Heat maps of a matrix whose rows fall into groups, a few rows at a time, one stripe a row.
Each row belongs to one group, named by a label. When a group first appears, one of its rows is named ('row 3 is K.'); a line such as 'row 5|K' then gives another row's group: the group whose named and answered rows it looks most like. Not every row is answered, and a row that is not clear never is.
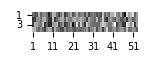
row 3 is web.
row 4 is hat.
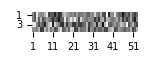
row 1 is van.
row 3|hat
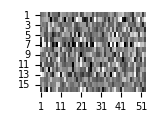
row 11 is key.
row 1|web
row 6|key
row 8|hat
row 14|web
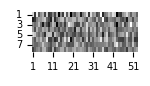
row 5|hat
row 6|van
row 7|web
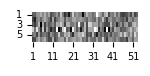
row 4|van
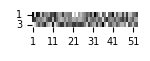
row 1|key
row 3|hat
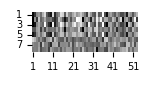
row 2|key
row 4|key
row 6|hat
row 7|web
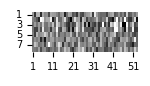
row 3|web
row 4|web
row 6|key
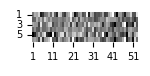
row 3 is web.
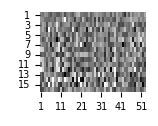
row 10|hat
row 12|hat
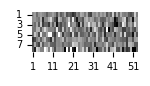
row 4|van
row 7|key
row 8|van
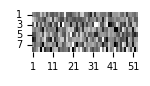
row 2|hat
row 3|van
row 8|web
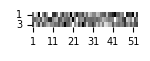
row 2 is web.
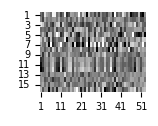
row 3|hat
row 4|key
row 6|van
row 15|van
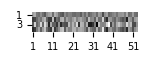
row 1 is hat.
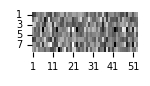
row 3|hat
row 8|van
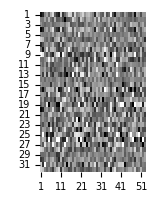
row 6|hat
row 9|hat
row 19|web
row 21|web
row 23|key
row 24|web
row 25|key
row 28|hat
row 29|web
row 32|hat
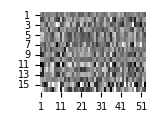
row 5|hat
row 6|hat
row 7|web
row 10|hat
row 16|hat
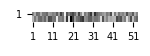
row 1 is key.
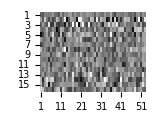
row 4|web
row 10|key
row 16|hat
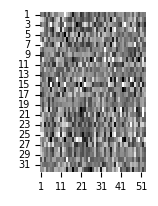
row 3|web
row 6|van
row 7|hat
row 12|van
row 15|web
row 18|key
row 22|hat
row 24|hat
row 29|hat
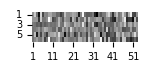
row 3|key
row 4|van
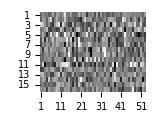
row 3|hat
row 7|van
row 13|hat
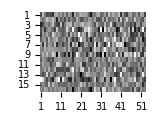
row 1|key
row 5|van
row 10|key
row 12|van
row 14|hat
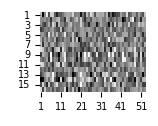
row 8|hat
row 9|web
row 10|web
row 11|hat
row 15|key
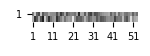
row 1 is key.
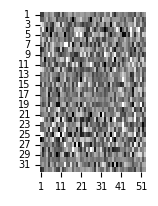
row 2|key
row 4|key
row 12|hat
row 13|web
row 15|van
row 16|web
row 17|web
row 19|web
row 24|web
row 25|hat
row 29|web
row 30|web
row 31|van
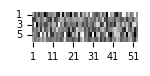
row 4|web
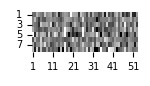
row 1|van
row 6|key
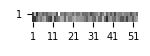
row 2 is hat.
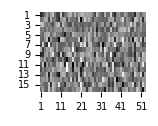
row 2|web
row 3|hat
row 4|web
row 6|web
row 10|van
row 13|web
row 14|van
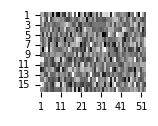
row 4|web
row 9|van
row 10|hat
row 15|hat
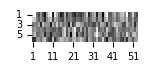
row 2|hat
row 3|web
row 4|van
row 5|van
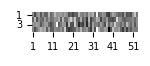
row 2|van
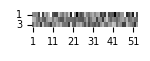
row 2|hat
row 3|web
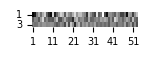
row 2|web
